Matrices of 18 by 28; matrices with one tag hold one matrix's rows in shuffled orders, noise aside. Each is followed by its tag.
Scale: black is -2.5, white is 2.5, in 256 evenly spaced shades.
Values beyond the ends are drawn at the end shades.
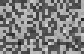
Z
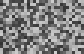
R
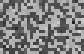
R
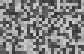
Z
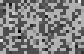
R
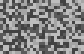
R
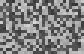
Z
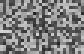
Z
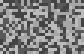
R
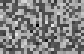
Z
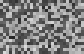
R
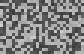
Z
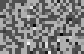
Z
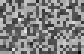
Z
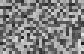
Z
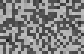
Z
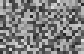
Z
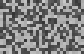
Z
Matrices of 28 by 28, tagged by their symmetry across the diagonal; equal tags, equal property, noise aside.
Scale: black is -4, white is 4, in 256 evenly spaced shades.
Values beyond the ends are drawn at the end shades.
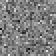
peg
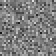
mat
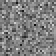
peg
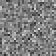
mat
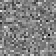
peg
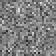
peg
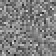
mat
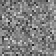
peg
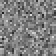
peg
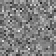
mat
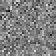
mat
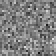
mat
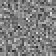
mat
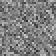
mat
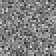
mat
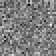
peg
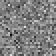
peg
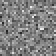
peg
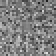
mat
